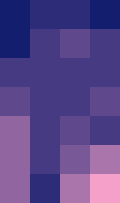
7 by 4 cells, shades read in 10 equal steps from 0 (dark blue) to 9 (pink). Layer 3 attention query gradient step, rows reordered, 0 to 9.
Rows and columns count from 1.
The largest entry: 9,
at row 7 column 4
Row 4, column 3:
2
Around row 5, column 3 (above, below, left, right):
2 4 2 2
